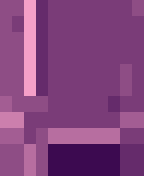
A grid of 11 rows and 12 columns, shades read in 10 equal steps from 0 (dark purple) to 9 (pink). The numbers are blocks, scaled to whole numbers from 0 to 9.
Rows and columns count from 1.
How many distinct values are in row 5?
4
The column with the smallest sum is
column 10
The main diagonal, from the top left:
4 3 9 2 3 3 3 3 6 0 2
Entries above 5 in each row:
1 1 1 1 1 1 0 2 6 1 1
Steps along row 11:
same up down down same same same same same up same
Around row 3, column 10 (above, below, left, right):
3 3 3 3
